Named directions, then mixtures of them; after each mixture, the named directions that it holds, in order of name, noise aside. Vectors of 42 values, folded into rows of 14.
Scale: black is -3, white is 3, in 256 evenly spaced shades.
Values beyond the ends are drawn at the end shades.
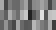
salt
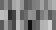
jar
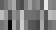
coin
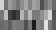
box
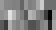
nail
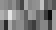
nail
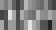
jar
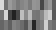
box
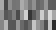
nail, salt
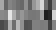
nail, salt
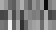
coin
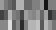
coin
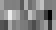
nail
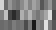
box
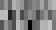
jar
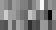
jar, nail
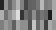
box, jar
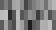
jar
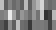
nail, salt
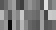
coin
